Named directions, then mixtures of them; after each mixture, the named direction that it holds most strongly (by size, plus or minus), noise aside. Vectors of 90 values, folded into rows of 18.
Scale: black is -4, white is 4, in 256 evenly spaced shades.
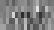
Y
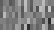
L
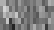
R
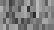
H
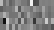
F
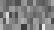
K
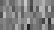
L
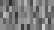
L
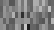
L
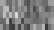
R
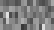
K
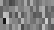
F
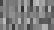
L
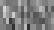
R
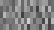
L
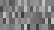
L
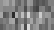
Y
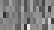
L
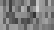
H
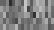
H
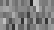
F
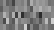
Y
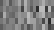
L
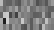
K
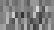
Y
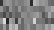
F
